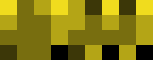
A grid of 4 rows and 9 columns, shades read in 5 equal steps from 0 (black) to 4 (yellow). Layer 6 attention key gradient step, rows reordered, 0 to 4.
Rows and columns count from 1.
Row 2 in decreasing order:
3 3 3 3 3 2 2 2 2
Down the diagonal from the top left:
4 2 2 0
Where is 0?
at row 4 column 4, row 4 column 7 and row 4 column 9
